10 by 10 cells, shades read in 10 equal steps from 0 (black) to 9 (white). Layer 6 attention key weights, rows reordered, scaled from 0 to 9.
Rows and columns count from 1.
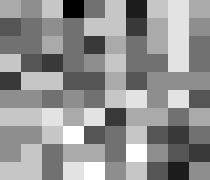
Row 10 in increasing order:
1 3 4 5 5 7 7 7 8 9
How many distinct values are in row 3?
4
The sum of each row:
51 51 48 48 46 54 60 49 51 56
